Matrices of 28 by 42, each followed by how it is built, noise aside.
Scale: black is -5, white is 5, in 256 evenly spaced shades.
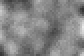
smooth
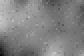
smooth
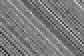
Toeplitz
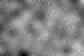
smooth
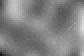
smooth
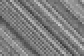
Toeplitz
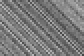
Toeplitz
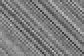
Toeplitz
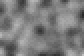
smooth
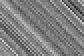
Toeplitz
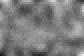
smooth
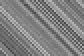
Toeplitz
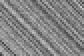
Toeplitz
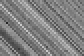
Toeplitz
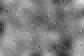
smooth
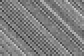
Toeplitz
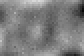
smooth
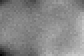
smooth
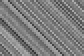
Toeplitz
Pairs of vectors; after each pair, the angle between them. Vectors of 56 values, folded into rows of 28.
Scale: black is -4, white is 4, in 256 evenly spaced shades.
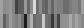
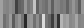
nearly parallel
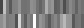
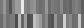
partly aligned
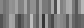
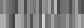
nearly opposite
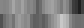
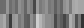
partly opposed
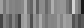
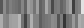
nearly opposite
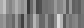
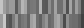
partly aligned
